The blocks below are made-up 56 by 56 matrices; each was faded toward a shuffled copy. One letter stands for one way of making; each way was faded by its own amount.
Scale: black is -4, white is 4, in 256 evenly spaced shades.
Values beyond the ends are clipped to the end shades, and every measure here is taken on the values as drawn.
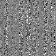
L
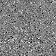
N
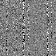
L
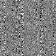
L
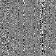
L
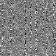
L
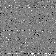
N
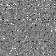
N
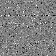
N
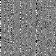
L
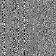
L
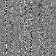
L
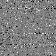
N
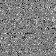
N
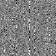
L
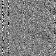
L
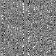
L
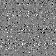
N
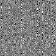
L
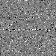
N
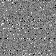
N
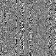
L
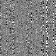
L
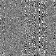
L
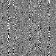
L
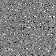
N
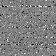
N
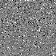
N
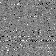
N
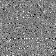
N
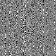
L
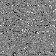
N
